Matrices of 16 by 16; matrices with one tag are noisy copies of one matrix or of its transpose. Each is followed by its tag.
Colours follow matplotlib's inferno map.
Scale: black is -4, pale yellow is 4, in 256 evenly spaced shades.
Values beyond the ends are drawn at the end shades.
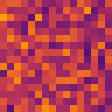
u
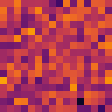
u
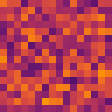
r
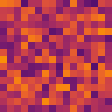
r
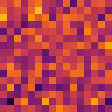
u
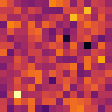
r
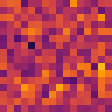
r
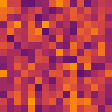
r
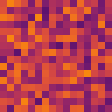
u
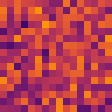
u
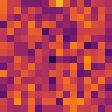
r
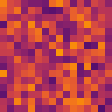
r
